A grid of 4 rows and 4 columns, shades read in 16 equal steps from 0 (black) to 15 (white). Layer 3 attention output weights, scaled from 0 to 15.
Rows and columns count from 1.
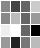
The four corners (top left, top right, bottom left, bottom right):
8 12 9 11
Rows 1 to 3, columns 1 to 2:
8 4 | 8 11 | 14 15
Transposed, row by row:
8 8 14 9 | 4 11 15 2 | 6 6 6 7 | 12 9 0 11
